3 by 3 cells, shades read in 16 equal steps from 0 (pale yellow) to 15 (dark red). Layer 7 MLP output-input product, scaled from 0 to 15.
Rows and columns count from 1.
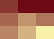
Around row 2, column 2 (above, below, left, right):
15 4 9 8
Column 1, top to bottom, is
12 9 7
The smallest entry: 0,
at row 3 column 3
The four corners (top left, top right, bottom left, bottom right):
12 15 7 0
